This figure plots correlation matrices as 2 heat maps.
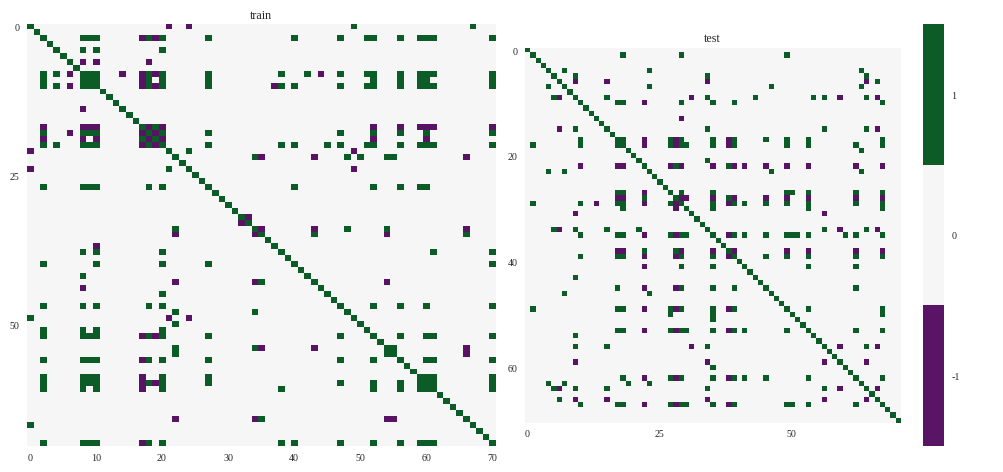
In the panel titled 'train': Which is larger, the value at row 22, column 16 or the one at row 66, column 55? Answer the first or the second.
the first
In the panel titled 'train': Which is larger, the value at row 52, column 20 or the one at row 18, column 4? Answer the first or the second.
the first
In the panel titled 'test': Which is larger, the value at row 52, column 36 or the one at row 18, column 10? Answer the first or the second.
the second
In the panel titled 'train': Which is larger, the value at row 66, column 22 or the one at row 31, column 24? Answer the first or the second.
the second
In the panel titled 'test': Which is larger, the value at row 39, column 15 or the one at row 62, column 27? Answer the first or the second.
the second
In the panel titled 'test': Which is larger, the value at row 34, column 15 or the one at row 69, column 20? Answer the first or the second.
the first
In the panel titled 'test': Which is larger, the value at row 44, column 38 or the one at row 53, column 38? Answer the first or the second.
the first
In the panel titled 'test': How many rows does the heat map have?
71
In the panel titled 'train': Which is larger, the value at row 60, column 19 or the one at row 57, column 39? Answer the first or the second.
the second
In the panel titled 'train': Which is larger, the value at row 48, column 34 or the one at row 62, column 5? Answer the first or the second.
the first
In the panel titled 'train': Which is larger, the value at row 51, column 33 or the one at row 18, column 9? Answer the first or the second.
the second
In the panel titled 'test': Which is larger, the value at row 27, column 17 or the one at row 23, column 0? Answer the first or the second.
the first
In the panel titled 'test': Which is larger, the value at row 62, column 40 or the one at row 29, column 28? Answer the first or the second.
the first
